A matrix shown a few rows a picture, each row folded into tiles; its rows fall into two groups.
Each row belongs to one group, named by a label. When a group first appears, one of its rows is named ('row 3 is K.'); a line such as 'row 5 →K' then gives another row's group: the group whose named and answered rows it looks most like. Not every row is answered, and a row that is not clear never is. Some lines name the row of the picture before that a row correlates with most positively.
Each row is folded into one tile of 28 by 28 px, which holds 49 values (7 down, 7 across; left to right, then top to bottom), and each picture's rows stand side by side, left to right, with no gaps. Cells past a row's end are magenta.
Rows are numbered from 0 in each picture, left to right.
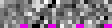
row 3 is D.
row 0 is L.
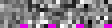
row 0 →D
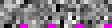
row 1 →D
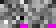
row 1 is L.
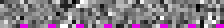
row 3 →L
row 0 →D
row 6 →D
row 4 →L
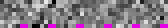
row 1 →L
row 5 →D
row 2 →L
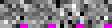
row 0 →D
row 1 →D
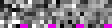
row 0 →D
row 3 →L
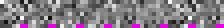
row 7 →D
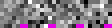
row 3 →L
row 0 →L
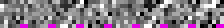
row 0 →D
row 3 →L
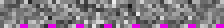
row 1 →D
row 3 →D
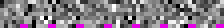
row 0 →L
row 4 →D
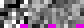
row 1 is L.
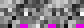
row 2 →L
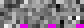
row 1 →L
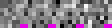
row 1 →L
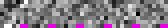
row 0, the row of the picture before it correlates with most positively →0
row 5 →D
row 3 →D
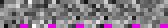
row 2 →D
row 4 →D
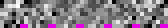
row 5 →L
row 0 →L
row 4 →D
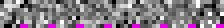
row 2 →D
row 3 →D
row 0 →L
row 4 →L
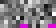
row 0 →D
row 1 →L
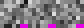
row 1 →L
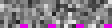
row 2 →D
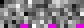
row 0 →L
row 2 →L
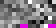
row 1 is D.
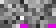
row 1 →L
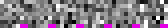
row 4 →L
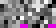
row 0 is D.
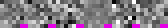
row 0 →D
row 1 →D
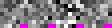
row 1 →D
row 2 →D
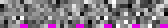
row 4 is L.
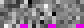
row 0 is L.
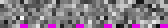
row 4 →L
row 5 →D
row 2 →L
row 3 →D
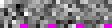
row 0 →L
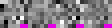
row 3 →D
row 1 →L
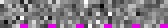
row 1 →D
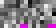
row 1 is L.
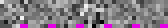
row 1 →D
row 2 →L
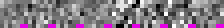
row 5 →L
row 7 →L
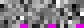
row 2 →L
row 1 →L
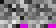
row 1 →D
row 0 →D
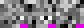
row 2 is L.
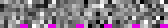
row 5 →D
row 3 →L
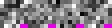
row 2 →L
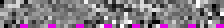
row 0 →L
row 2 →D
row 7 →L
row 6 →D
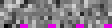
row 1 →D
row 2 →L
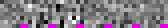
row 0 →D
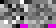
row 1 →D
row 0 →D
